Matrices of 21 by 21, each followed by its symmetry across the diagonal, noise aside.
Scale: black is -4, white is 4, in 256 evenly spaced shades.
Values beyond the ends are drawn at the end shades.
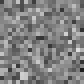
neither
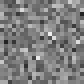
neither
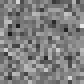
neither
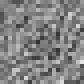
symmetric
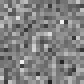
symmetric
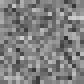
neither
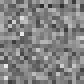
neither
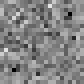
symmetric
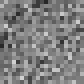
symmetric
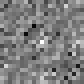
symmetric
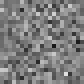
neither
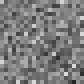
symmetric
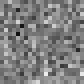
neither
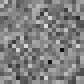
symmetric
